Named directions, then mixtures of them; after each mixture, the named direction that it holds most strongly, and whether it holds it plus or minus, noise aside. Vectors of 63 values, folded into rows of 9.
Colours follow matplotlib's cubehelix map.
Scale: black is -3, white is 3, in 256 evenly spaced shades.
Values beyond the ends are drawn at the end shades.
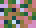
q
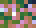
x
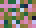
q, plus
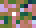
x, plus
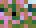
x, minus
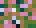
q, minus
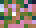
x, plus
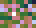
x, plus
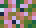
q, minus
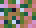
q, plus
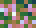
x, plus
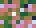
x, plus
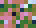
x, minus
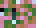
q, plus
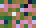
x, plus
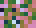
q, plus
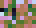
x, minus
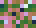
x, minus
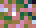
x, plus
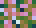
q, minus
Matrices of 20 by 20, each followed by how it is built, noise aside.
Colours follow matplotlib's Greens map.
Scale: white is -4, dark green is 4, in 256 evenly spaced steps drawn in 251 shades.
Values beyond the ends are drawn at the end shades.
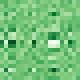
low rank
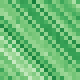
Toeplitz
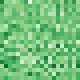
low rank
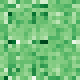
low rank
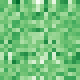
low rank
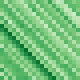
Toeplitz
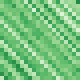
Toeplitz
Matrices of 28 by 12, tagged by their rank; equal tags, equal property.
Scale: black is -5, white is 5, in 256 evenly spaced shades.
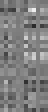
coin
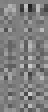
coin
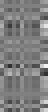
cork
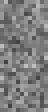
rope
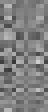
coin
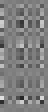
cork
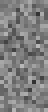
rope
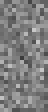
rope
